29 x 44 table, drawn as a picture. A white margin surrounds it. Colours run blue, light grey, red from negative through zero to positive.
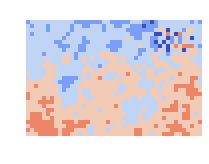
Stripes: none. Roughest part: top right. Ninth with the highest average: bottom left. Slope: up to the bottom. Odd patch: rougher, in the top right.
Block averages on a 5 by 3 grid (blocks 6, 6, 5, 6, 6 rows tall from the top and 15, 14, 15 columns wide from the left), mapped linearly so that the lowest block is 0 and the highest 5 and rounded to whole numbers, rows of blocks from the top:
000 / 112 / 233 / 334 / 534
